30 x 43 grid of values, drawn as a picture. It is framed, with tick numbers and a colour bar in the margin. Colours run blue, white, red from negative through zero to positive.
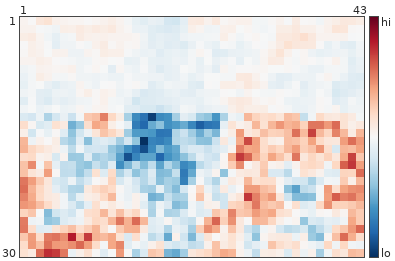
Average level on the scale: 50%. Grain: blotchy. Stripes: none. Seam: horizontal, 40% of the way down, the top part calmer. Ninth with the lowest average: centre.
